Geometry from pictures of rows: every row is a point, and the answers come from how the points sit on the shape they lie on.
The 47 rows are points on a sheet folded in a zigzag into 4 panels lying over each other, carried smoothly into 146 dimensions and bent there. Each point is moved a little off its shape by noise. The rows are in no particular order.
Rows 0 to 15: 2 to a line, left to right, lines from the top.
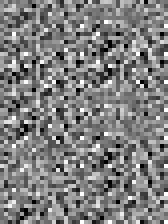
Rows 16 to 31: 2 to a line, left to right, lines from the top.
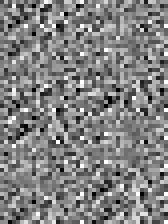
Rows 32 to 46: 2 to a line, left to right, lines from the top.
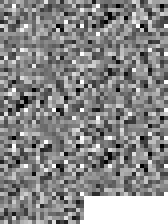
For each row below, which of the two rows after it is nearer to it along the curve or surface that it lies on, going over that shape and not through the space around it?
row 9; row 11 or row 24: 11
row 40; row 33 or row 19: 19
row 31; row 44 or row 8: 8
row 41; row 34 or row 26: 26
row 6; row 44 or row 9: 44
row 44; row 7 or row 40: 7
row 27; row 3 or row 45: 45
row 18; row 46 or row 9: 9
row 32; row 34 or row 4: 4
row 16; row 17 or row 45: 17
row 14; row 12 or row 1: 1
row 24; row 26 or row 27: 27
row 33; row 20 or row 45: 45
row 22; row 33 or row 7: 7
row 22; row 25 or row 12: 12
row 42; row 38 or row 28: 28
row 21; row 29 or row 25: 25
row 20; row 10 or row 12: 12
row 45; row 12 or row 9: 9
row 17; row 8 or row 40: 40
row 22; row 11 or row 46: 46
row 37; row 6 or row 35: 6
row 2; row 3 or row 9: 9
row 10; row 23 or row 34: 34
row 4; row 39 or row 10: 10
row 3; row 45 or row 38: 38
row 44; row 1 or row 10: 1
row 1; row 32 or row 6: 6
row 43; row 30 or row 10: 30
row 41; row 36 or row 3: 36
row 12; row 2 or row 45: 2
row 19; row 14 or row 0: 0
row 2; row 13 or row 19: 19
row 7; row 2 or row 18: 18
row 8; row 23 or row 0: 0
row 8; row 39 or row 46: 39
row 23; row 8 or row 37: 37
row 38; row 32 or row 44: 44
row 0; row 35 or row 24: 24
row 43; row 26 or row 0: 0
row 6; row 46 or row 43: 46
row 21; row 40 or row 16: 16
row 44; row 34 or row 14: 34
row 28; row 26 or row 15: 15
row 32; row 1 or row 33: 1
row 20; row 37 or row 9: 9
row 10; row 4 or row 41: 41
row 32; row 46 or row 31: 46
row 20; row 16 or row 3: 16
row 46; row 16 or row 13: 16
